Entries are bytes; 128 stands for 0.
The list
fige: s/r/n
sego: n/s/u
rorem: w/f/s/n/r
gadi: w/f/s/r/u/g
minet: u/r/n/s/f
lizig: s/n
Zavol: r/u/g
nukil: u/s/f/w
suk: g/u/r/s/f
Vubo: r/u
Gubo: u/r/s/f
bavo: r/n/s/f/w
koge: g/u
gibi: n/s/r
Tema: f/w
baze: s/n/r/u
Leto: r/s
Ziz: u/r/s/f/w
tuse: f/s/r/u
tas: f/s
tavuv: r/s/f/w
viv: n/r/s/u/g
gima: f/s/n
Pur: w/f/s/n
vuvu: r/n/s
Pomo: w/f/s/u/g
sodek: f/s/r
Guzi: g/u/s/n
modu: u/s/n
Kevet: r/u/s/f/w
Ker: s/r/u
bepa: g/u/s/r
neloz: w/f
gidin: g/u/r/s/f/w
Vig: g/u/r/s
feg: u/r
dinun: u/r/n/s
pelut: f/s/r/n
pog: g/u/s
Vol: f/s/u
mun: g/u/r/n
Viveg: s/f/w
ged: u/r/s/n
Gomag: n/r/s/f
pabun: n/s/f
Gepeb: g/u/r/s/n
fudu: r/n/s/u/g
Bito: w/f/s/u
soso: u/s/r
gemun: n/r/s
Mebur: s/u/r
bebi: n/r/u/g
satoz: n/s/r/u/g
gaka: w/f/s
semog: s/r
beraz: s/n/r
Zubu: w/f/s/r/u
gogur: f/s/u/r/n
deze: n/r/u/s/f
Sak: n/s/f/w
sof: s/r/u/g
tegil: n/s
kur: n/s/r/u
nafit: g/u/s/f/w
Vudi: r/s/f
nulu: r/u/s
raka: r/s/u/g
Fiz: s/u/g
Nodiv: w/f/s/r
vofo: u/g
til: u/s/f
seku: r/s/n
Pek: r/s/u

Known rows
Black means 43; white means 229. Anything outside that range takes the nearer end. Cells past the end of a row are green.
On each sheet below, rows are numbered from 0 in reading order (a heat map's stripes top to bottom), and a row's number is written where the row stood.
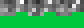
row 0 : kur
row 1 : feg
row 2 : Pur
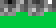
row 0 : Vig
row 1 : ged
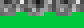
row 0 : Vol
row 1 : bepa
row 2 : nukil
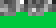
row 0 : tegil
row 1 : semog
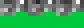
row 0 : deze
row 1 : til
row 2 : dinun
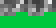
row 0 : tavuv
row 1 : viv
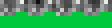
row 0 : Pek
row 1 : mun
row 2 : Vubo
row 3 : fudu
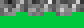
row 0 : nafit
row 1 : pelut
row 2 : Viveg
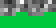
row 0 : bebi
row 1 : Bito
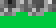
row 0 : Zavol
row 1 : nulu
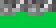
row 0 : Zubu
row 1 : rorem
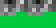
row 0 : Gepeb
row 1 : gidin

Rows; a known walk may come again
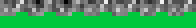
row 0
Zubu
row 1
pog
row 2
koge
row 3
pelut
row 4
Viveg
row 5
minet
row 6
Vudi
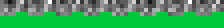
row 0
Gepeb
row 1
gibi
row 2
tas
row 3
raka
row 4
Leto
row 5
Zavol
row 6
pabun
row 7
sodek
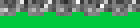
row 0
fige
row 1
rorem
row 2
modu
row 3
gaka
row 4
tuse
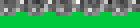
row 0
Ker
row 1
Ziz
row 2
sego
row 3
semog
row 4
Mebur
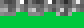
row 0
kur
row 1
baze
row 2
feg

